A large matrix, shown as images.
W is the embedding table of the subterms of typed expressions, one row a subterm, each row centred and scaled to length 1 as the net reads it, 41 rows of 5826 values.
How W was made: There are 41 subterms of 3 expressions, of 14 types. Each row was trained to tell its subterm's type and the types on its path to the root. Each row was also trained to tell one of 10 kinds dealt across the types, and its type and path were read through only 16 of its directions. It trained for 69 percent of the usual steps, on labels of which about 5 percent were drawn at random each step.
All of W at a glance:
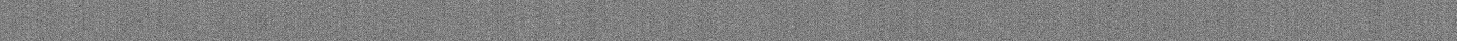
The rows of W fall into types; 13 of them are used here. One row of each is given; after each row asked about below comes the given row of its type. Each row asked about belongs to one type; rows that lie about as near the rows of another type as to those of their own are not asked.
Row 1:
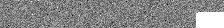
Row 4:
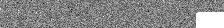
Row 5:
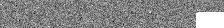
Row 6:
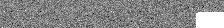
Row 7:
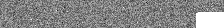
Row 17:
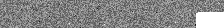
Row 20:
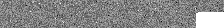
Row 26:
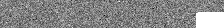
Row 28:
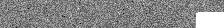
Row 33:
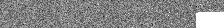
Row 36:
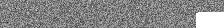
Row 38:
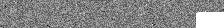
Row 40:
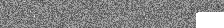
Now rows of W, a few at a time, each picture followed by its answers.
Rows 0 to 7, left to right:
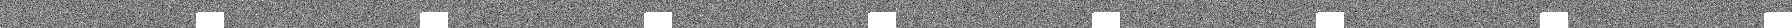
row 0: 28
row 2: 38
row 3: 40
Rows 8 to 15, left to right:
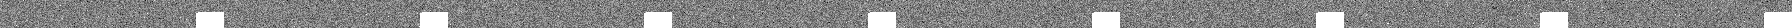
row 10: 38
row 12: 4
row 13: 1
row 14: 5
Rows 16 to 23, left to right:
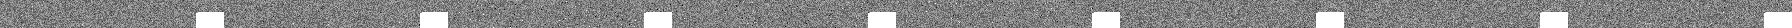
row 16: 7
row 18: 5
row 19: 6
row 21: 4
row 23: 40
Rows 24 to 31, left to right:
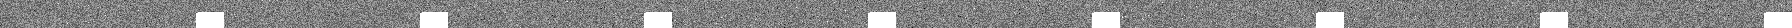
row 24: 20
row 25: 6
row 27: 5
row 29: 17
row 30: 4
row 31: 28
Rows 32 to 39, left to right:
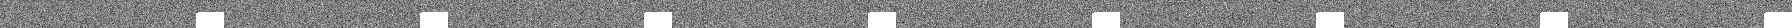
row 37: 28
